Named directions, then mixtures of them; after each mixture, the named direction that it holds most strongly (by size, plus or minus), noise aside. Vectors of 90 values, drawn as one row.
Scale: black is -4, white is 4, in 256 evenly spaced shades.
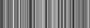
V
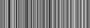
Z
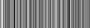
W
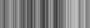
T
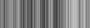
T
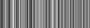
V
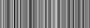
W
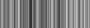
T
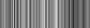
T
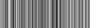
Z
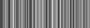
V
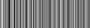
W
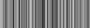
V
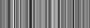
V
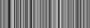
Z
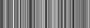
V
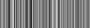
Z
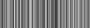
W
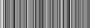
W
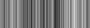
T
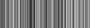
V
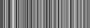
Z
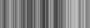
T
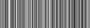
Z
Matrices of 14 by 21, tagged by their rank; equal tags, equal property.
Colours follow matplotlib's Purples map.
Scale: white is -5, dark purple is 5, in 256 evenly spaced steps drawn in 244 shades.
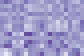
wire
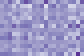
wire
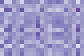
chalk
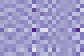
chalk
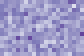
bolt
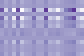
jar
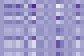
jar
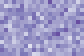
bolt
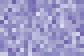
bolt
